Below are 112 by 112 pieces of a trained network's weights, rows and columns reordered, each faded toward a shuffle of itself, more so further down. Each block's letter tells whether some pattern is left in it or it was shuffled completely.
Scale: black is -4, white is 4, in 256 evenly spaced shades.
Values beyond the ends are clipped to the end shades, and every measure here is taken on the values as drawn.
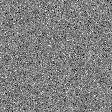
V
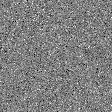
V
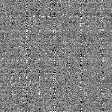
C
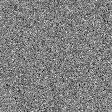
V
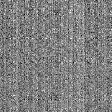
C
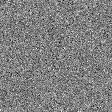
V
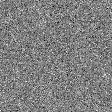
V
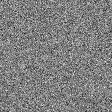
V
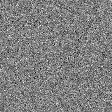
V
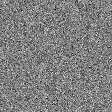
V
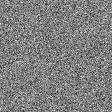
V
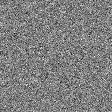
V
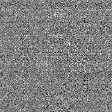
C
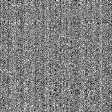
C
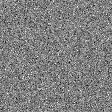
V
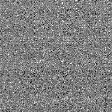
C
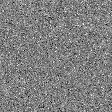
V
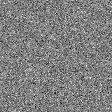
V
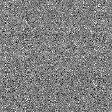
C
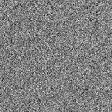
C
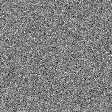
V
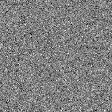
C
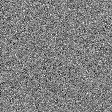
V
